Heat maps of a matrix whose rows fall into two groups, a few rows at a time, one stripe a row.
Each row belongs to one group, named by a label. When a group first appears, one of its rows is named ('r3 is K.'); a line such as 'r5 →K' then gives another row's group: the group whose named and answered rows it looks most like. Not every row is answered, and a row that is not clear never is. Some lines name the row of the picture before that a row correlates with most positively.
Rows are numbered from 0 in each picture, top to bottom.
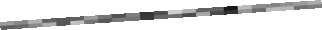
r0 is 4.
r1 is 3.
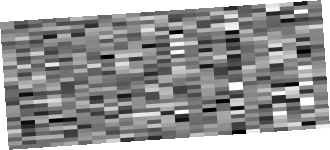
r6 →4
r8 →4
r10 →4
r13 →3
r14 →4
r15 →4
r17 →3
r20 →3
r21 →3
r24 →3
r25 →4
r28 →4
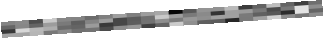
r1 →3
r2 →3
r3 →4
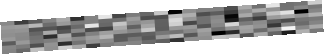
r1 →4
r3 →4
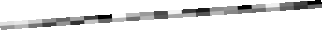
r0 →4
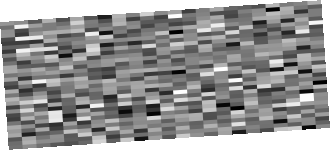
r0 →4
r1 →4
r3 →3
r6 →4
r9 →3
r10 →3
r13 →3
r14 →4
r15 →3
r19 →4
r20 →4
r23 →3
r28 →3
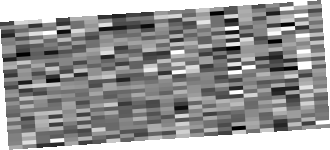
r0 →3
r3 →3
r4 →3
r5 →3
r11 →4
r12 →3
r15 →4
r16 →3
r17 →3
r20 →4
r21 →3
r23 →3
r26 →4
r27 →3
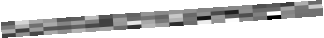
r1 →4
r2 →4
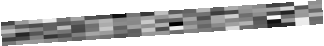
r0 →3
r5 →3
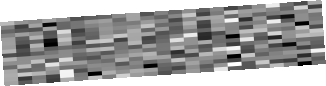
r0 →4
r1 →4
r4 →4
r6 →4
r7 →4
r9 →4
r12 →4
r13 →4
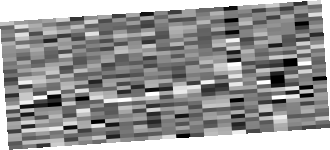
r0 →4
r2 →3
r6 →4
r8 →4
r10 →3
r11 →4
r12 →3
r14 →3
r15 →3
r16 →3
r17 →3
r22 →3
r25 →4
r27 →3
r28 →4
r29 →4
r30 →3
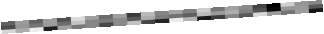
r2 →4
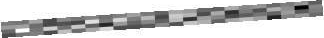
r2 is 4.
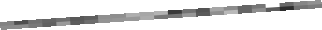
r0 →4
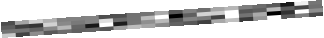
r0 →3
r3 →4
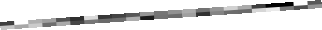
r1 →4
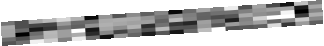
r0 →3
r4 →3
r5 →3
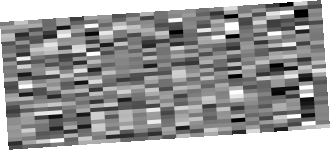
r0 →3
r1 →4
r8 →3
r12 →3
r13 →3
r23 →3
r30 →3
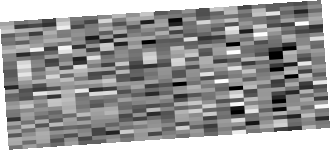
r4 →4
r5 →3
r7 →4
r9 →4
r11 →3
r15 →3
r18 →3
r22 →3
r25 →4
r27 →4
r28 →3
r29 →4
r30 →4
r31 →3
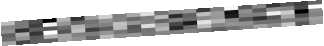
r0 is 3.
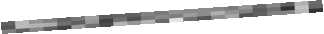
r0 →3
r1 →3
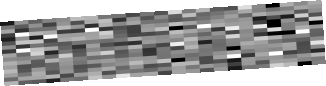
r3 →3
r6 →4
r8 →4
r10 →4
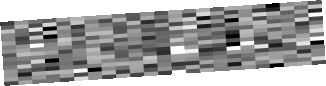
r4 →4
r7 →4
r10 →4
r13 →3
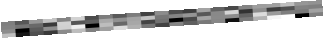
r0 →3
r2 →3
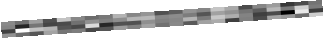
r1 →4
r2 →3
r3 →4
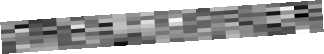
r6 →3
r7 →3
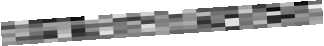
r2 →4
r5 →4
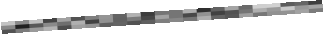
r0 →4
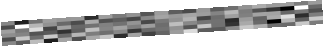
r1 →3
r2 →4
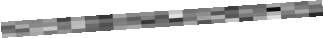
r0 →4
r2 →3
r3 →4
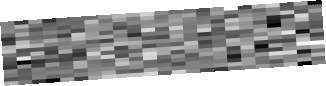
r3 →3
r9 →3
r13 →4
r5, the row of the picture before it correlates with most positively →1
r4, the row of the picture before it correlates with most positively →1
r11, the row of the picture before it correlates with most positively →1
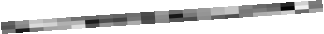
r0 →3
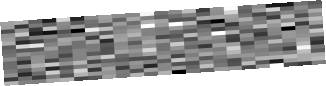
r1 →4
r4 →4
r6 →3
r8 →4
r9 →4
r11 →3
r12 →4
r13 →3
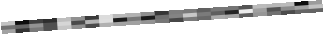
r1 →4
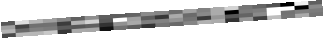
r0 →3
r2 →4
